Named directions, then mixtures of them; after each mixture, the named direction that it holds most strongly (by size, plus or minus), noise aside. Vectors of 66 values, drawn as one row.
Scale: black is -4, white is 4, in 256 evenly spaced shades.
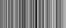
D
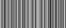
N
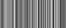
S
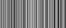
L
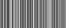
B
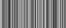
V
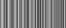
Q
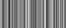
V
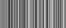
D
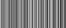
L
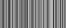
V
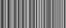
Q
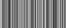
V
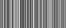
B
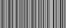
S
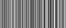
L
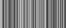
V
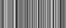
S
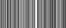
D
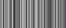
B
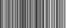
D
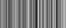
D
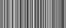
B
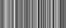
S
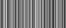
Q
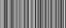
Q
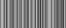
Q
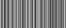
N
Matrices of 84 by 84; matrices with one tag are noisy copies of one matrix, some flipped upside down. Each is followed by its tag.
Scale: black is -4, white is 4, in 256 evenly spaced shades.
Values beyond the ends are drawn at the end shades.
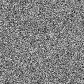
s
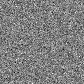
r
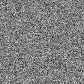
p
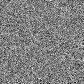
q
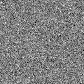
p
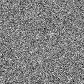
s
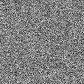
p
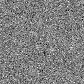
s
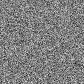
q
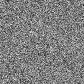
s
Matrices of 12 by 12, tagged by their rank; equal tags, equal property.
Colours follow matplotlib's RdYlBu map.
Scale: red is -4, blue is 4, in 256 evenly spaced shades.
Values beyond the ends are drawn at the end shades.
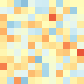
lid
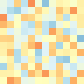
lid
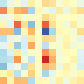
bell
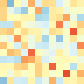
lid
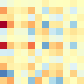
bell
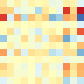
bell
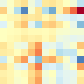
bell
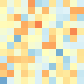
lid
